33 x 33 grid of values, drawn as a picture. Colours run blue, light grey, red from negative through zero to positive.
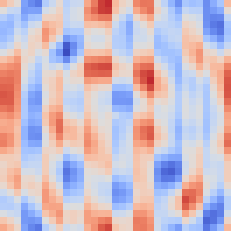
Stripes: upright, repeating 5 times. Rings: centred on the centre. Ninth with the highest average: top middle.
